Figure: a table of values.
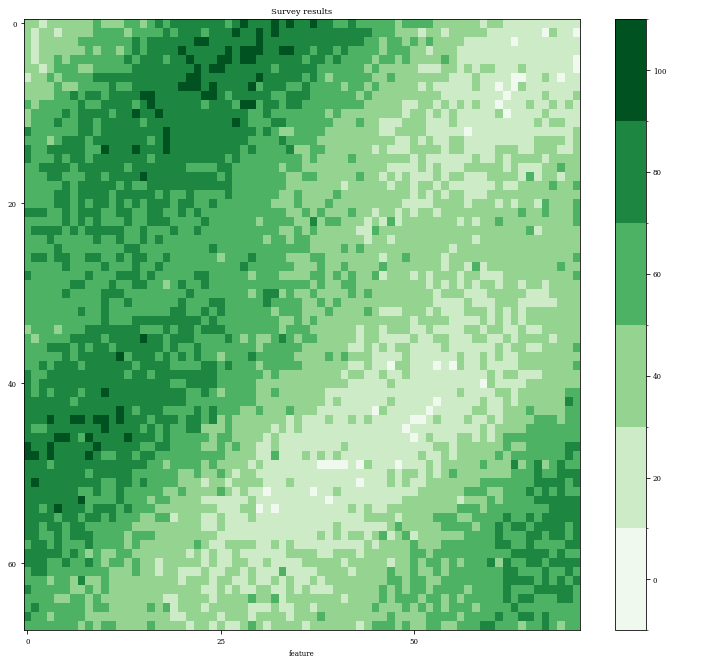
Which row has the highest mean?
2
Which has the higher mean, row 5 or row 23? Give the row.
5
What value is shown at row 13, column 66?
40
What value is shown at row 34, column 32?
60
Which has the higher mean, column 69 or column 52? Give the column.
69
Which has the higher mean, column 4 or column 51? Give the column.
4
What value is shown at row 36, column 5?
80
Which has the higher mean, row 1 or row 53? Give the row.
1
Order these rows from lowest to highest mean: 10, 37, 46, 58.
58, 46, 37, 10
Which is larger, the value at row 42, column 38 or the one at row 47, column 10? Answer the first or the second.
the second
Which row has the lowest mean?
53
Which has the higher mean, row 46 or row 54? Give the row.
46
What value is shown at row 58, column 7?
60
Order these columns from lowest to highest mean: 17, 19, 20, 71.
71, 19, 20, 17
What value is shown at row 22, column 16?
80
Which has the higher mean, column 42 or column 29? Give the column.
29
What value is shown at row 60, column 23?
20
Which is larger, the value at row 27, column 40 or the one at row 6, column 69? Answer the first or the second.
the first
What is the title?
Survey results
